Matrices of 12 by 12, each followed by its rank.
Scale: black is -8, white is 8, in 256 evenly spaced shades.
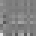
two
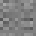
two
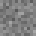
full rank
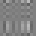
one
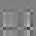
one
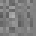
two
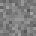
full rank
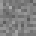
full rank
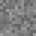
full rank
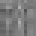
two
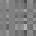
one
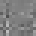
two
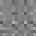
two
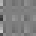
one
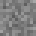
full rank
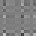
one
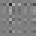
one
